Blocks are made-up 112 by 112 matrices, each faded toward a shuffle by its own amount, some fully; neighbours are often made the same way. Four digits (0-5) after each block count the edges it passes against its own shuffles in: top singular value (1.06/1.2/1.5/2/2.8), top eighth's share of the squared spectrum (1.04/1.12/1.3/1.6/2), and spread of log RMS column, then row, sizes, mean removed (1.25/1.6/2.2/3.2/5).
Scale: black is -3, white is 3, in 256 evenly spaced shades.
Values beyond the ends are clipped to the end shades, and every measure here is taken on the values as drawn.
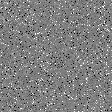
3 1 0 0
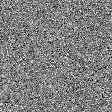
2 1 0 0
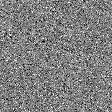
0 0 0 0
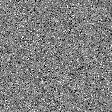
1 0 0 0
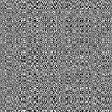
5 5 4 4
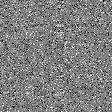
3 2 0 0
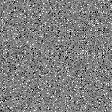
4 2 1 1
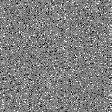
4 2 1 1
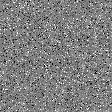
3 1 0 0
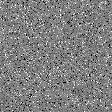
3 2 0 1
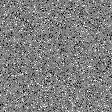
2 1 0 0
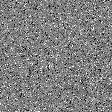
0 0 0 0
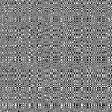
5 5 4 4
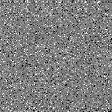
4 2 1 1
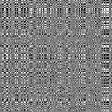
5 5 4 4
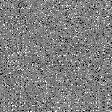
4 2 1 2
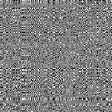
5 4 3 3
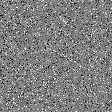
0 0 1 0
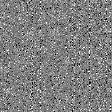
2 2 3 0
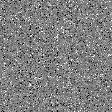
1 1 2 0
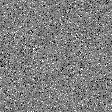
0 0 1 0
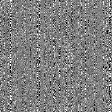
2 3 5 0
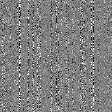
3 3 4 0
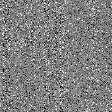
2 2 3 0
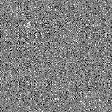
4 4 2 2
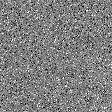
1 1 0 0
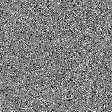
3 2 1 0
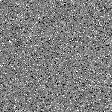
1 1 0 0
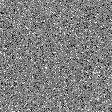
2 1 0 0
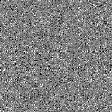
4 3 2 2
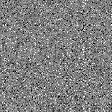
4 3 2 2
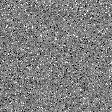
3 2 0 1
